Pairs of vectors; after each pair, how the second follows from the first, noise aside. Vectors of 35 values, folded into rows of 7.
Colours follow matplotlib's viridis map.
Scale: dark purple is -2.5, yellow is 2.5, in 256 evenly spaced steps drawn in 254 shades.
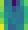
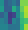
wrapped around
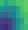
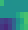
partly zeroed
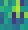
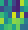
negated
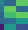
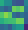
wrapped around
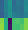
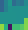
partly zeroed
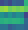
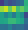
copied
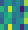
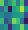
negated
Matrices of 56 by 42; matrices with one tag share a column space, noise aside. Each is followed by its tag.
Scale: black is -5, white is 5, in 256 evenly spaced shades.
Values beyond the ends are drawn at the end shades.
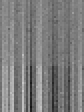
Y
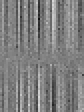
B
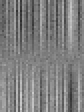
B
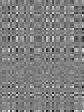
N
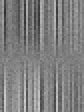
B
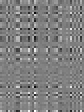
N
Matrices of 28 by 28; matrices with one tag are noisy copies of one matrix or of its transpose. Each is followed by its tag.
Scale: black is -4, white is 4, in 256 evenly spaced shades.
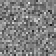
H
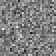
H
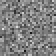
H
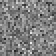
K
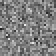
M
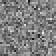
M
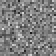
H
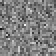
M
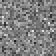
K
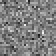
M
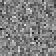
M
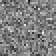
M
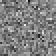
M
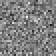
H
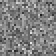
K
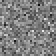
K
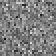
K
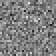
H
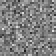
H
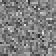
M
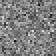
K
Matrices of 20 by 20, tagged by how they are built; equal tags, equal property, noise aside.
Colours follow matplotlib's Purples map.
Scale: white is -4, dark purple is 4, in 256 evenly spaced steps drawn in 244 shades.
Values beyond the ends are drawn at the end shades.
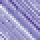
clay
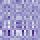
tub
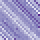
clay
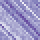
clay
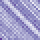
clay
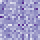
tub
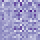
tub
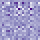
tub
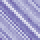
clay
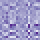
tub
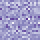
tub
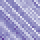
clay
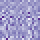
tub
